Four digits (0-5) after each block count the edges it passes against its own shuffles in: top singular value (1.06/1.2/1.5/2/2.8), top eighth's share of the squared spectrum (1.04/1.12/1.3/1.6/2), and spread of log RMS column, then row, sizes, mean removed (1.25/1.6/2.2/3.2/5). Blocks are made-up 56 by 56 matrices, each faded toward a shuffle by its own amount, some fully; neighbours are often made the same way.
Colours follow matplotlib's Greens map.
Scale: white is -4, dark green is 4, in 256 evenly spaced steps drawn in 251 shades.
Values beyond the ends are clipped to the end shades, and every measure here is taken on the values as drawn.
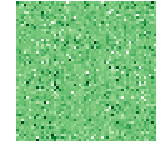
2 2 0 0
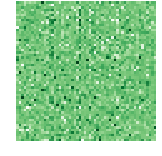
3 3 1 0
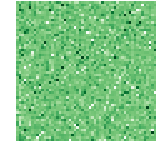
1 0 0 0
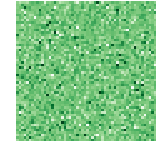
0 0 0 0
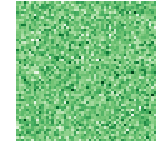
0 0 0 0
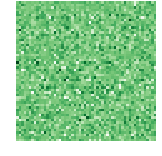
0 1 0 2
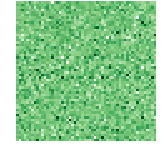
1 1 0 1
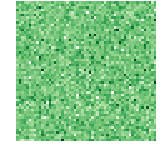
0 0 0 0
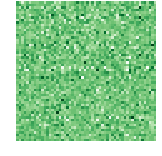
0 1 0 2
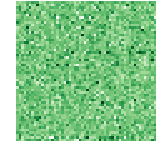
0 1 0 2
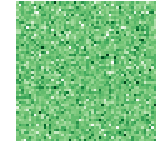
0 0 0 0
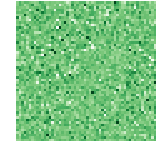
0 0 0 0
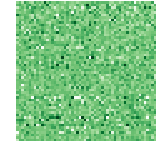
1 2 0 2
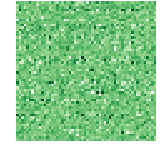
1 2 0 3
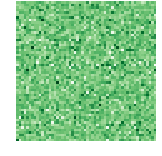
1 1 0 1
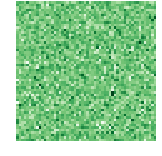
2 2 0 0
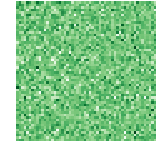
3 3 0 1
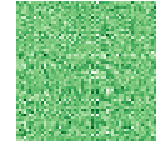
4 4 2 2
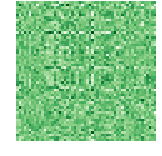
4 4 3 2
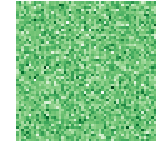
1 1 0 0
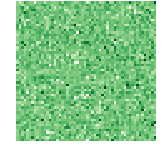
0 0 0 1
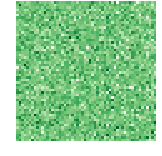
2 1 0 0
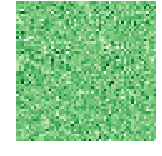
3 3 0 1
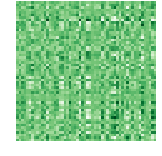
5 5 4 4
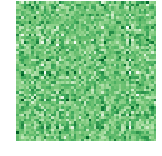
4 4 2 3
